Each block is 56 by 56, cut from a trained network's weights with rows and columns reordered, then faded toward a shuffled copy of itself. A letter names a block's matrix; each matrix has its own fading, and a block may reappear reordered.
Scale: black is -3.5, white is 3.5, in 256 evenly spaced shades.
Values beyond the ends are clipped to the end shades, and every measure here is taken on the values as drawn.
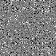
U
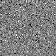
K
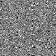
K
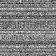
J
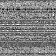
J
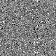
K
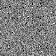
K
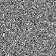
K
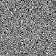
K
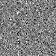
K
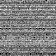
J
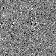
K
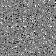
U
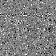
U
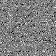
U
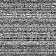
J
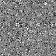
U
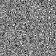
K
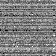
J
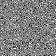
U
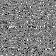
U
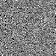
K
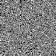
K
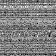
J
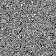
K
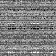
J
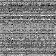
J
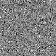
K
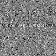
U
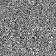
K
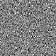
K
